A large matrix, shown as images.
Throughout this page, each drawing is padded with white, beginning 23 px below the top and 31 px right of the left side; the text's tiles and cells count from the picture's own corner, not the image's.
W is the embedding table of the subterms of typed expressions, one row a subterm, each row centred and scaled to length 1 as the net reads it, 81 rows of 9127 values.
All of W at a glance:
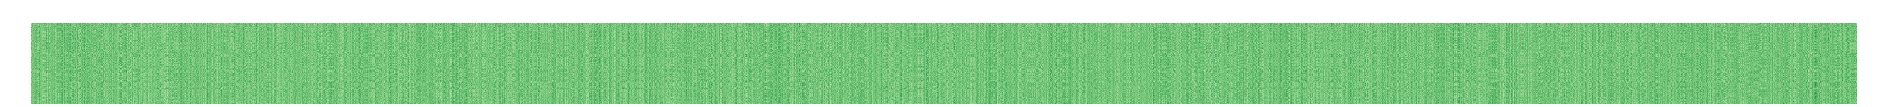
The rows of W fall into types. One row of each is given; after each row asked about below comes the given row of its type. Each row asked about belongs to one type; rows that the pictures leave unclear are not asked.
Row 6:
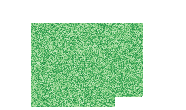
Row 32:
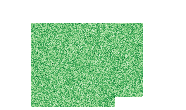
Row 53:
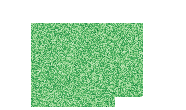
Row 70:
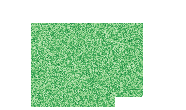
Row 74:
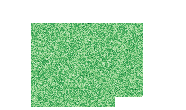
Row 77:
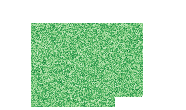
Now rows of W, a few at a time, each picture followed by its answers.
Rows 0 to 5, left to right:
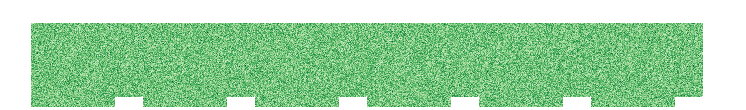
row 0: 53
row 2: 74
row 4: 6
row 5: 53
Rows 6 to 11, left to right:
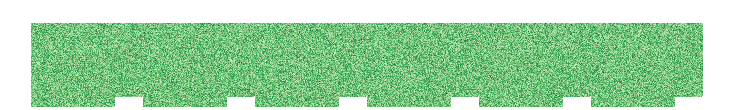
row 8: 77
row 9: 70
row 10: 32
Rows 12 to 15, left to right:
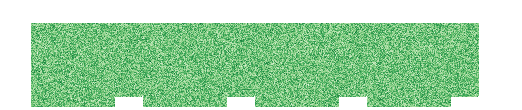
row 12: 77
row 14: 32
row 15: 6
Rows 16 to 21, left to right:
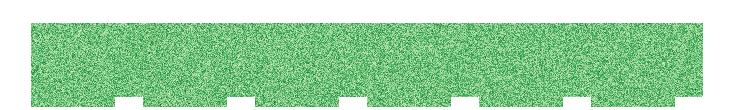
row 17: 53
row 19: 6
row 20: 77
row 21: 74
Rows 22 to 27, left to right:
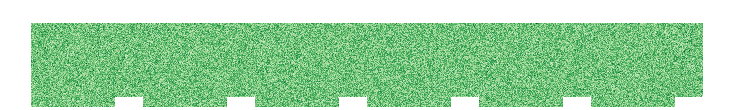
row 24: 77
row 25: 77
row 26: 74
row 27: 70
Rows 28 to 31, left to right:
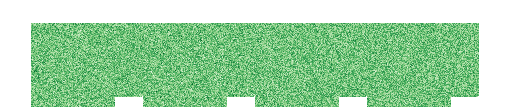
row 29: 70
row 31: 53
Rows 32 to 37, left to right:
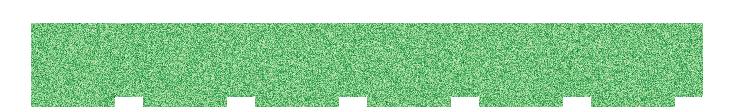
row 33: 53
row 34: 77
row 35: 74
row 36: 6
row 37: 77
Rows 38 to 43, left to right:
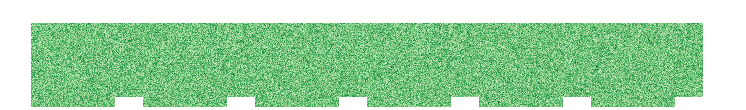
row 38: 70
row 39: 6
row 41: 74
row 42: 74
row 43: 32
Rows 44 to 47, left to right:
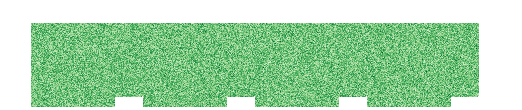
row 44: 6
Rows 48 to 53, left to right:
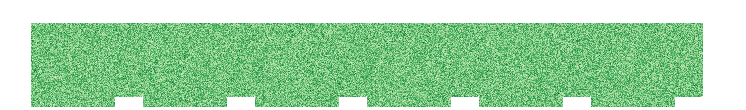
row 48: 77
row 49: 77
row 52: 70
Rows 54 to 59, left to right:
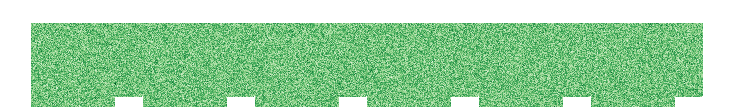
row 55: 77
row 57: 77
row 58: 53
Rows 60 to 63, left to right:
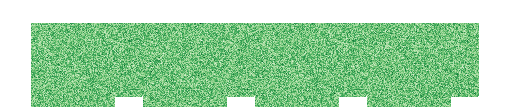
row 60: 70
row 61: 74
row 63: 6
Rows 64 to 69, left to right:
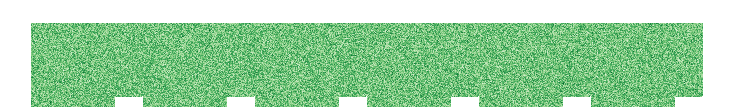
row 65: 32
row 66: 70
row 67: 6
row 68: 6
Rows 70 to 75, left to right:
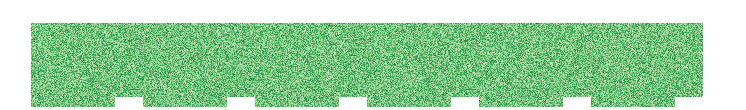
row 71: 70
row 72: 70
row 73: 70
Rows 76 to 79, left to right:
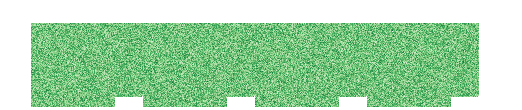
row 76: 70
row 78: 74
